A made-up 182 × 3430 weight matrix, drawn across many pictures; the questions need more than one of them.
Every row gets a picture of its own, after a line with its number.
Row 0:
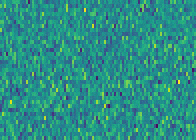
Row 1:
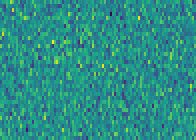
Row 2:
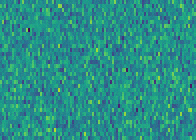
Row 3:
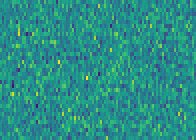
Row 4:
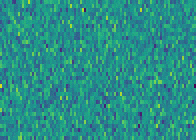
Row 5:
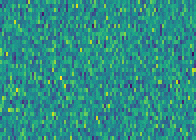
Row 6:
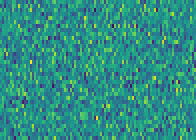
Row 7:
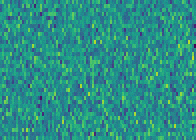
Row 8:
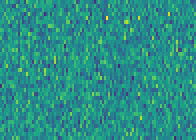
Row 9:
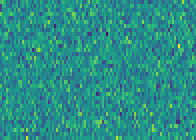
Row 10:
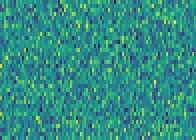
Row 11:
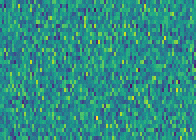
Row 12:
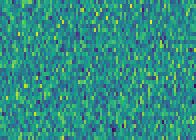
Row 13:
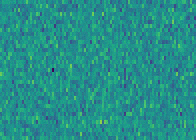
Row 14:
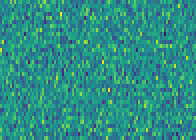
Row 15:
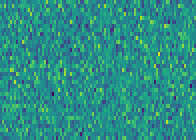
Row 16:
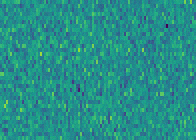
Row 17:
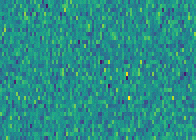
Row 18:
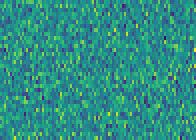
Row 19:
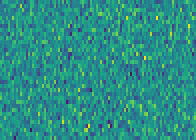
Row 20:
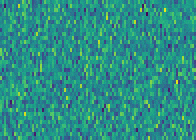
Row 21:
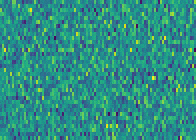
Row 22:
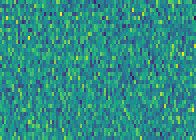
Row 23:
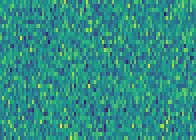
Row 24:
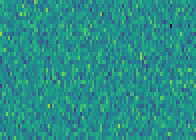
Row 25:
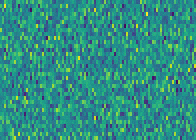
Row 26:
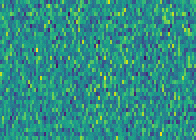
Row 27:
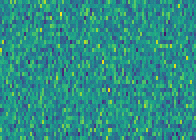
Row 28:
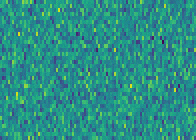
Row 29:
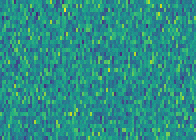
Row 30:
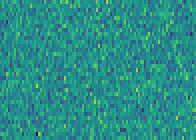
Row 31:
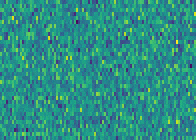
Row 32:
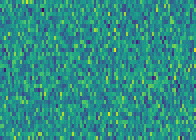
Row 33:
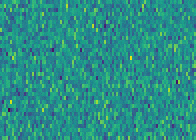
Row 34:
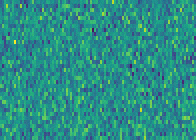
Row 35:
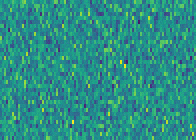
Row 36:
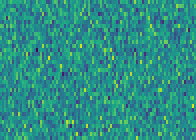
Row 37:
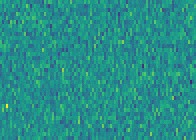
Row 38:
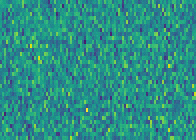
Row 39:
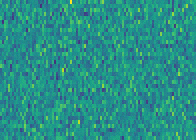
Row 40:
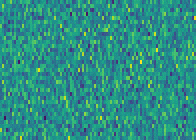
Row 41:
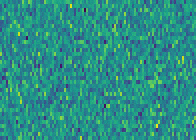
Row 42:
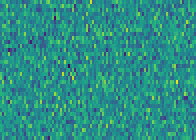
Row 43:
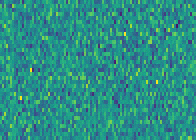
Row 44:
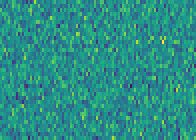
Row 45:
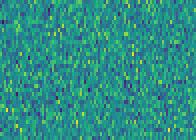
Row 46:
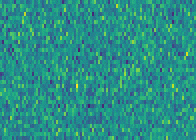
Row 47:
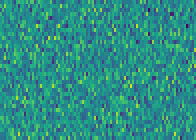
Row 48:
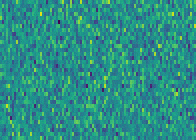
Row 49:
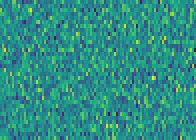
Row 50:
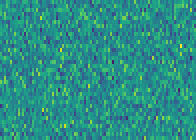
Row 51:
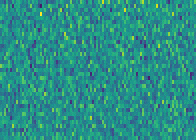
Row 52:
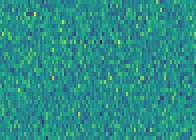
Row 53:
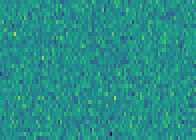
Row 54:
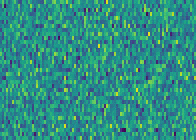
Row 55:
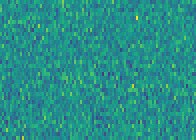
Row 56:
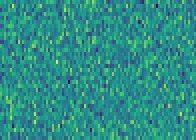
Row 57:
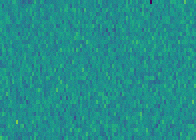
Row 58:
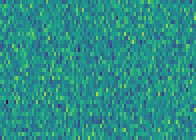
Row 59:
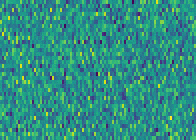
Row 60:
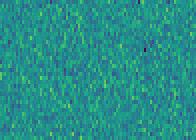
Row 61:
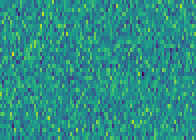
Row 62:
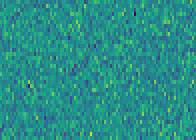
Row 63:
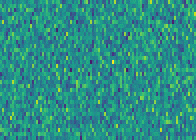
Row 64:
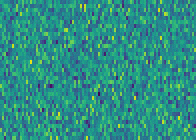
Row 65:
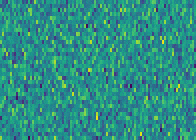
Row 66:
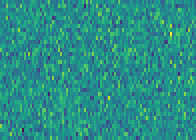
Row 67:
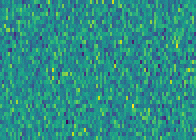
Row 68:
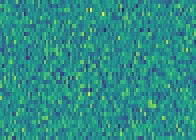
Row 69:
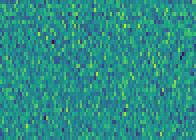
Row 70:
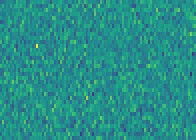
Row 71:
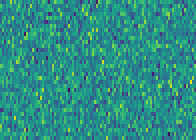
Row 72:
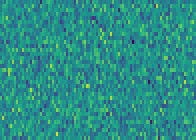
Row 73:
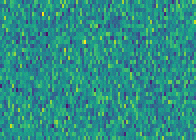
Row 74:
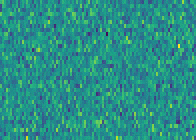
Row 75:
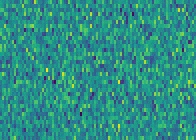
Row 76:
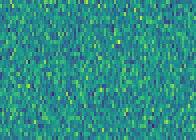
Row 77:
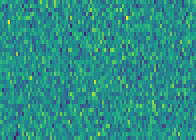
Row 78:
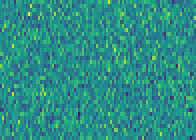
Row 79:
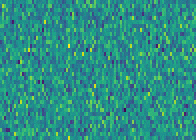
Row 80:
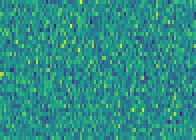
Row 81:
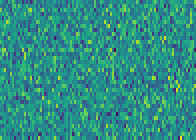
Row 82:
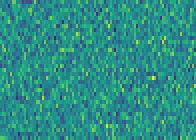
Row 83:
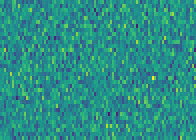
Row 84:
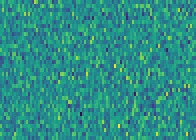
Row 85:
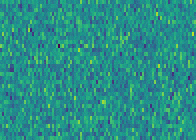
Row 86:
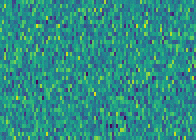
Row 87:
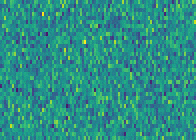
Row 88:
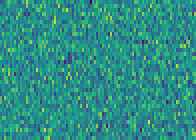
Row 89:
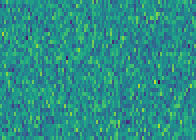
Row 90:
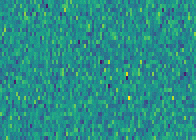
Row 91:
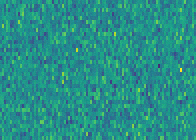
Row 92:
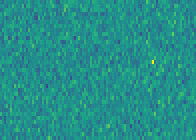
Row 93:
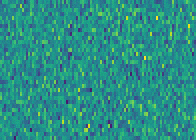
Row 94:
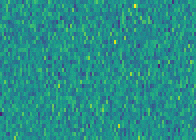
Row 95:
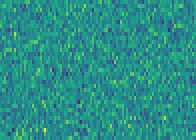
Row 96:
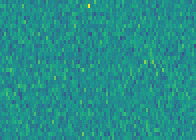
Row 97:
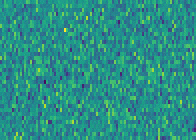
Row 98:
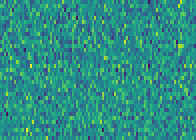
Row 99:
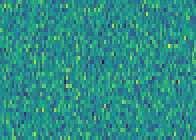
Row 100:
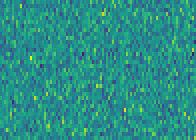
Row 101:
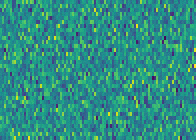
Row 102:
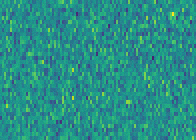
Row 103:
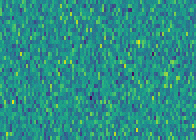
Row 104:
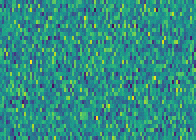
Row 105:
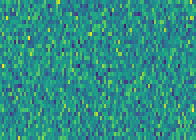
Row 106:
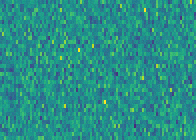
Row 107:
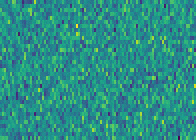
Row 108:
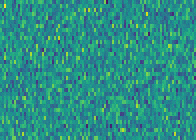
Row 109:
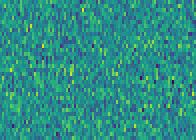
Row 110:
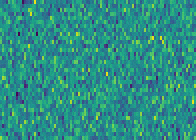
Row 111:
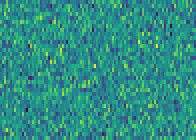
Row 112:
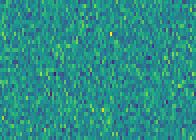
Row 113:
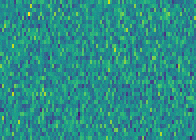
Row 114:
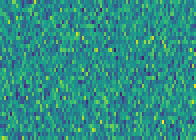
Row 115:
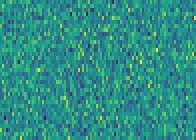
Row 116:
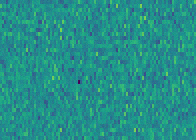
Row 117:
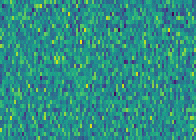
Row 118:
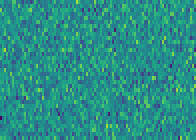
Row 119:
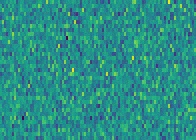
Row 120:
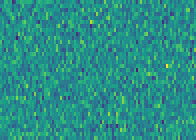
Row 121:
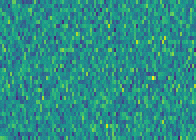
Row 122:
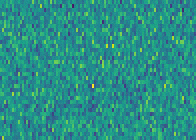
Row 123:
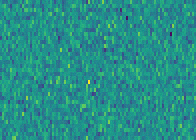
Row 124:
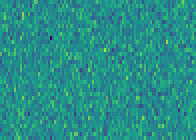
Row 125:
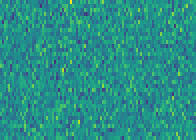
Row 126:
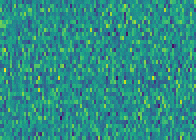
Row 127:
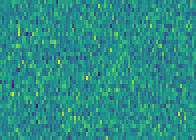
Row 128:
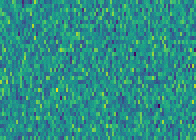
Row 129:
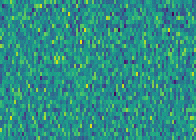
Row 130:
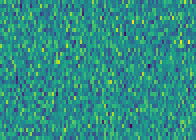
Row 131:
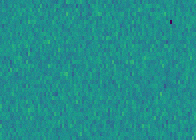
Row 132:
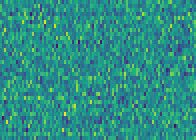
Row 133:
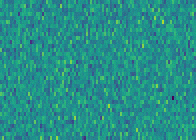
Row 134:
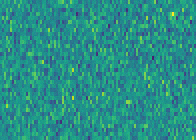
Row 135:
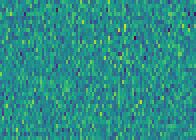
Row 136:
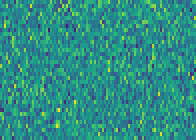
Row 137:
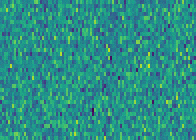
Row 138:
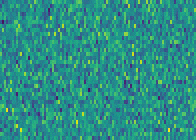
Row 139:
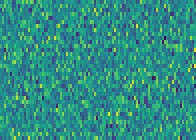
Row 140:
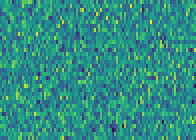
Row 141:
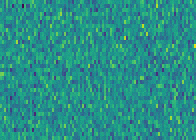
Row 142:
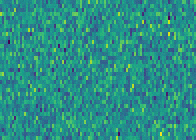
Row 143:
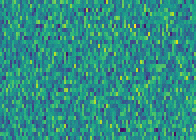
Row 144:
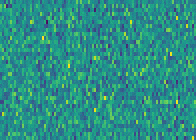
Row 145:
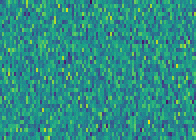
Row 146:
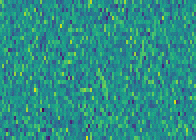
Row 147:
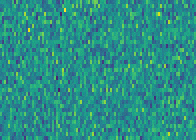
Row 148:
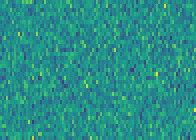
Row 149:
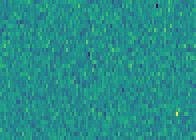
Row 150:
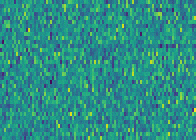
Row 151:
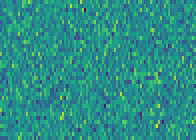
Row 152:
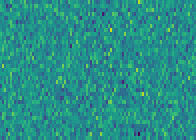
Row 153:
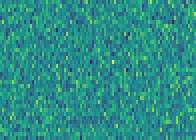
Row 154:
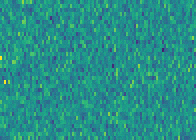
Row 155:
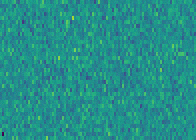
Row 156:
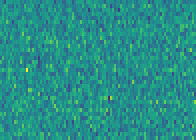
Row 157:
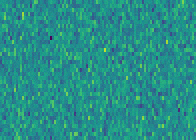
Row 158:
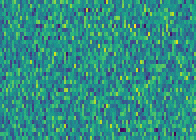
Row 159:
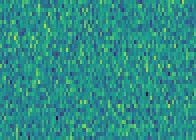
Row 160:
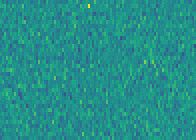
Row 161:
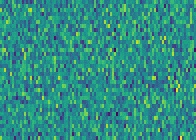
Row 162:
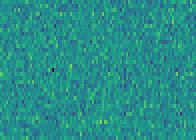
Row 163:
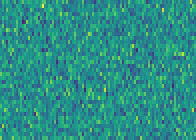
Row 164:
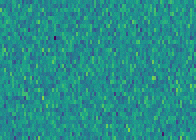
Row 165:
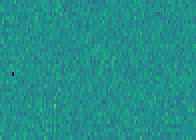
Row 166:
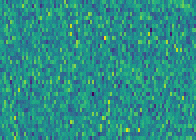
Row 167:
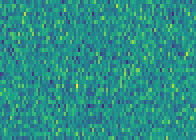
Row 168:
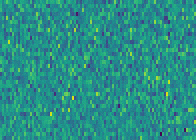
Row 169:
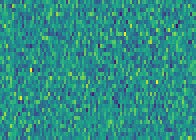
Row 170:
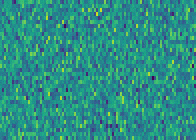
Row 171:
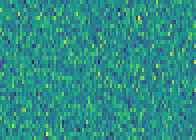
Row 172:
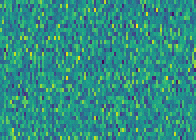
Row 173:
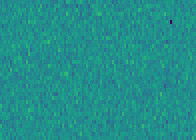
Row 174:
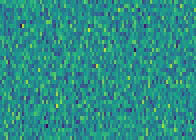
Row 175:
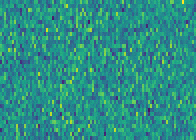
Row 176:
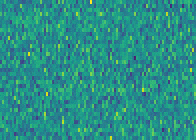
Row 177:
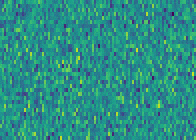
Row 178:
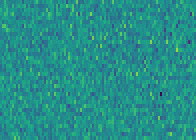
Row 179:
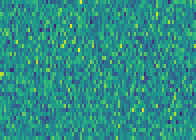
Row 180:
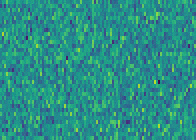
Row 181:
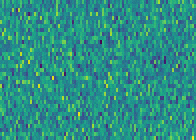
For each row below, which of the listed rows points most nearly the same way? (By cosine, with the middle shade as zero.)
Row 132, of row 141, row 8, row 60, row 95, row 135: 8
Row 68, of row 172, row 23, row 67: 23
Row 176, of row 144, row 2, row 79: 2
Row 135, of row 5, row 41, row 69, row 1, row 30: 69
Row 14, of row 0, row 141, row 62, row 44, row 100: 141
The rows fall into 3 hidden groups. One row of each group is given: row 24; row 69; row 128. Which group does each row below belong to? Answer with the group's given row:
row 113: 69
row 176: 24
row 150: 69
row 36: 24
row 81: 128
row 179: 69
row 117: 69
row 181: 69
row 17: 69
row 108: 128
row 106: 69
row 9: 69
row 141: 69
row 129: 69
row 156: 24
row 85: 69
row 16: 69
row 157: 24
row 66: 24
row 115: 24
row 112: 24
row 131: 24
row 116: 69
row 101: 128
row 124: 24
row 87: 24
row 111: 24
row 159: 24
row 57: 128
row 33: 128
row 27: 69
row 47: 128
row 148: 128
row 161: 128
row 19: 24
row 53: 69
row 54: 128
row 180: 69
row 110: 128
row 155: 69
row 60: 69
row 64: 24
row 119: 69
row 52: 69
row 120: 128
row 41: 128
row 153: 69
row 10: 69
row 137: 24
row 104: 128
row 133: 24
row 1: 69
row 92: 69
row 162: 69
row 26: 69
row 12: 128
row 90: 69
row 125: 69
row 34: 24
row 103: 24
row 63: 69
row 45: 128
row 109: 69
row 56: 69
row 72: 24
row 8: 69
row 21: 128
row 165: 69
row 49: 128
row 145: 24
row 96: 69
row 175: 24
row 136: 69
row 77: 24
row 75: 24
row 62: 69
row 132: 69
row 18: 128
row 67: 24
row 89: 69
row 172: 128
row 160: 69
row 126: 128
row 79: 24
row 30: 128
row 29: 69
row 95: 24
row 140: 128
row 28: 128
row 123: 24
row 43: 24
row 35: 24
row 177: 128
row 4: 128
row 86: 128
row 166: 24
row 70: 69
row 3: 69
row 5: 128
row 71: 69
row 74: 69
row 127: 69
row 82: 128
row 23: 24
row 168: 69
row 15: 69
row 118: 128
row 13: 69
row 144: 24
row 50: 24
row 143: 128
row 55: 24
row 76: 69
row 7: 69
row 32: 128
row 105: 69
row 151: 128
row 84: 24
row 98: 69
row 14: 69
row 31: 69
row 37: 69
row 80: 69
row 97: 24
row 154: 128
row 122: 69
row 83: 128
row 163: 69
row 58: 69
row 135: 69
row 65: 128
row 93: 24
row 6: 128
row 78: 69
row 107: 128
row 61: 69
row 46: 69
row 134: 69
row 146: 24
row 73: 24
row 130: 69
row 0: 128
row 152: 24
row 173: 24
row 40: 24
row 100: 24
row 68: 24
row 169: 24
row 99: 128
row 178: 24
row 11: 128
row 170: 128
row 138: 128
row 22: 69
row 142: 69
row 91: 24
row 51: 69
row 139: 128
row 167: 69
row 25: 128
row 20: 128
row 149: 24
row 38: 24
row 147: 69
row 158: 128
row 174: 24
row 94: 24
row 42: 24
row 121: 128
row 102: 69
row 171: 69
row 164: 128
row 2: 69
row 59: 69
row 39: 69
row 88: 24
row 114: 128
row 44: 128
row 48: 69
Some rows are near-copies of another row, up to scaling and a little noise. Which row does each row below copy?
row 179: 80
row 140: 12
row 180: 89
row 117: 129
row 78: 113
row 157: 124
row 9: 74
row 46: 167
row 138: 45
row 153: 63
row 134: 102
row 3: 127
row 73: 87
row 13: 162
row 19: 93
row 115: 40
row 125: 39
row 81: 161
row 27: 14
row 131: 173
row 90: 17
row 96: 160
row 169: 43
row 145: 88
